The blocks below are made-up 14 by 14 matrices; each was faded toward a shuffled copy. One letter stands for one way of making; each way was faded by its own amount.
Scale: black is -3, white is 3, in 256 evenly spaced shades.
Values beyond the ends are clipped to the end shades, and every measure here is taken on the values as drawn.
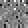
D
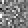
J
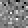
D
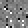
D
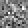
J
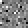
D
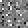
D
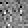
D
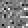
D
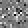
D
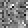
D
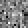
D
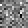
J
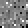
D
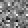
J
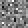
J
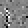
D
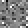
D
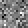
J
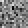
J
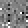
D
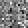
J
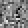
J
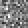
J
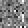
J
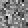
J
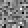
J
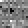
D
